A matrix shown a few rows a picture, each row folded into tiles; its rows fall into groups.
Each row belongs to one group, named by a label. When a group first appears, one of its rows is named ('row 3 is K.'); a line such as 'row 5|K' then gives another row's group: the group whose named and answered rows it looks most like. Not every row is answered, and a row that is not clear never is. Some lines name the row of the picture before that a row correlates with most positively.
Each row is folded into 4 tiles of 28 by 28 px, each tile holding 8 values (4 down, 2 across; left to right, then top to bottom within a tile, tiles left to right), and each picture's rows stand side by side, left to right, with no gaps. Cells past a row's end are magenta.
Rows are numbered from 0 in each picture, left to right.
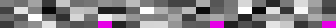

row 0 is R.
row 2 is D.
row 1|D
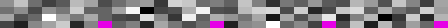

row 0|D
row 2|D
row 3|R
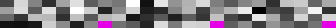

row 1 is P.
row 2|R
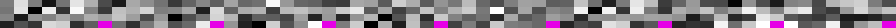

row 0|D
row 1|P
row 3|R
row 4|D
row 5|D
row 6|P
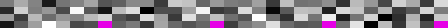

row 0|D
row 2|R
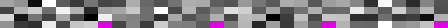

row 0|P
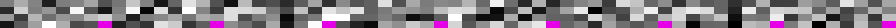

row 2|P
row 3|P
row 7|R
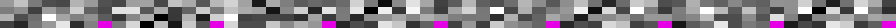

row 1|R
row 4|D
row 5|D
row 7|D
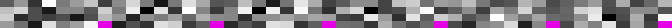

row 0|P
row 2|D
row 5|R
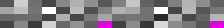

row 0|D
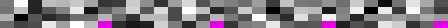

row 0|P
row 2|R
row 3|D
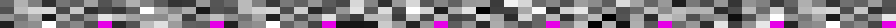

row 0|D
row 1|D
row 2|D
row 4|R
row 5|R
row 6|P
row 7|D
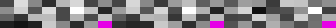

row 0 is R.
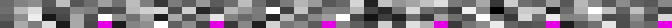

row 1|D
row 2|D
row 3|P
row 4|R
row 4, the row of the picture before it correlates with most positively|2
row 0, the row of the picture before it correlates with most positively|2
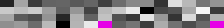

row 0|P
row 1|R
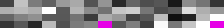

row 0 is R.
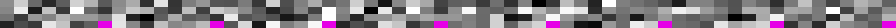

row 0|D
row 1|P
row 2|P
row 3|D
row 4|P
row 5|P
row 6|P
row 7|D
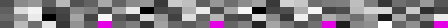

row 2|R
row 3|D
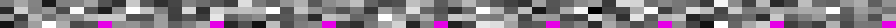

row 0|D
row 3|D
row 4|D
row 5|R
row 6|P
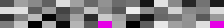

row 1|P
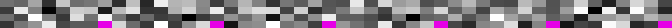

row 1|P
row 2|D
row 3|P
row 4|D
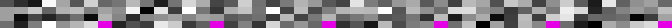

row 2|D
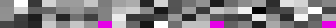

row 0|P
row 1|P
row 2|R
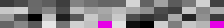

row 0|P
